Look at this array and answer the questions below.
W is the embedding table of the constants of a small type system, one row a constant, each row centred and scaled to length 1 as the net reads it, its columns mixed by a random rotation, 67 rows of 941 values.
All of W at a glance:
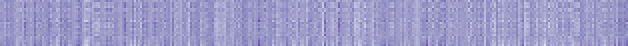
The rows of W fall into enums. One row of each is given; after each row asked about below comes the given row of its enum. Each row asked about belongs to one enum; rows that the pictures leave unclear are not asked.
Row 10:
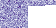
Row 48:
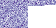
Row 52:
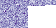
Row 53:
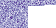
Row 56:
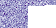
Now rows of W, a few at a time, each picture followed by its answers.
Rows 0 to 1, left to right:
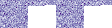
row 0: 56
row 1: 56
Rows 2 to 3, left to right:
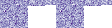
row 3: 52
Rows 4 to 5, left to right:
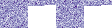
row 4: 48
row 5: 10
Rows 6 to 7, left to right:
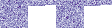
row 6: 10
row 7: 53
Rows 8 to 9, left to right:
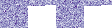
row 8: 52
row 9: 10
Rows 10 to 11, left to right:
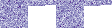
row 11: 48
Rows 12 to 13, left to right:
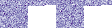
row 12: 56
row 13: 52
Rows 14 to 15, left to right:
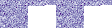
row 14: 56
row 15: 56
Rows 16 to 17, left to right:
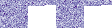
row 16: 56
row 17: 10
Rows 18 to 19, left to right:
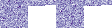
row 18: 10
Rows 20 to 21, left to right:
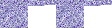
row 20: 48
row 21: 48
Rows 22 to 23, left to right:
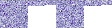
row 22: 56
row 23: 52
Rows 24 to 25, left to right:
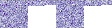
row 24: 56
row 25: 52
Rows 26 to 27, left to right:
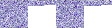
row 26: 48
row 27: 10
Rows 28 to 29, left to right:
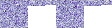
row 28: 52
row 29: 10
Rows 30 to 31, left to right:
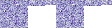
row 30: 52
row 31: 52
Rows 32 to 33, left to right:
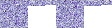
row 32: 52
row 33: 10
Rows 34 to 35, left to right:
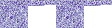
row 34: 53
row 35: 53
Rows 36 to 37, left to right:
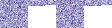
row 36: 10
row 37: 52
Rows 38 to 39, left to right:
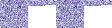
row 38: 10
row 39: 10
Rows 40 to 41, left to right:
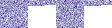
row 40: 48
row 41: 10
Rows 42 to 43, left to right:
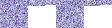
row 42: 52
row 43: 53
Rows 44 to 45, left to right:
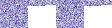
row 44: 52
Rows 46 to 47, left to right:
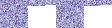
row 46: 52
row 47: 53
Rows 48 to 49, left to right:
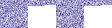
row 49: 56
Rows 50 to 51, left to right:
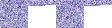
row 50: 10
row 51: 53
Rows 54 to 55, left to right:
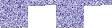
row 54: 10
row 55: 56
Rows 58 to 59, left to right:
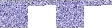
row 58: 56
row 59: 10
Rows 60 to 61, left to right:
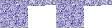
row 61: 52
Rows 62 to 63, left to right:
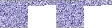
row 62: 56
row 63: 52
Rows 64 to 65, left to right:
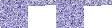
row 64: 10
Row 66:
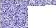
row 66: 52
